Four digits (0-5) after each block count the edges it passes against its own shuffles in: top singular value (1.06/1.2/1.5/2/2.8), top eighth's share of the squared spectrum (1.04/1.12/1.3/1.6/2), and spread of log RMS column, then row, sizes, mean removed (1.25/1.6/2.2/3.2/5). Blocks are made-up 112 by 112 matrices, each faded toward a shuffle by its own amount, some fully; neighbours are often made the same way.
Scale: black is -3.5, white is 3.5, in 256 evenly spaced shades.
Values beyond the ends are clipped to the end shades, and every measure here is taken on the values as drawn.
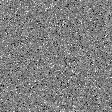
0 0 0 0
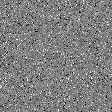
2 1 0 0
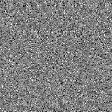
4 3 1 2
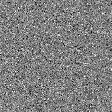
3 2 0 0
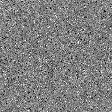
3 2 0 0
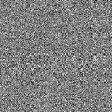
4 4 2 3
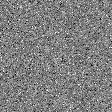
0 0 0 0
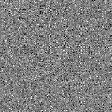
4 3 2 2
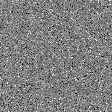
2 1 1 0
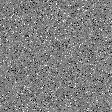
0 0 0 0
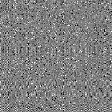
5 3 2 2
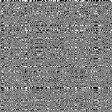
5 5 3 4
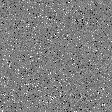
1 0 0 0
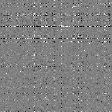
4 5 3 3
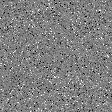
0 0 0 0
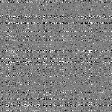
4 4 3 4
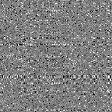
4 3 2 3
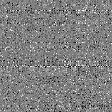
4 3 2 3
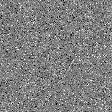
3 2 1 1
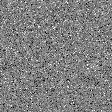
1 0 0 0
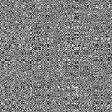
5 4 3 3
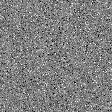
1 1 0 0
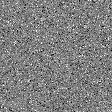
2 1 0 0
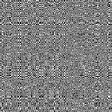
5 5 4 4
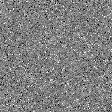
3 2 0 1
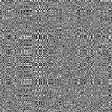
5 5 4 4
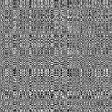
5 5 4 4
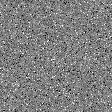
0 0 0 0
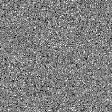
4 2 1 1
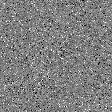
1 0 0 0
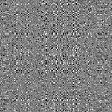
5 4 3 3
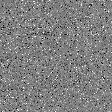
2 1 0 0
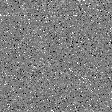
2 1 0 1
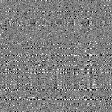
5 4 2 4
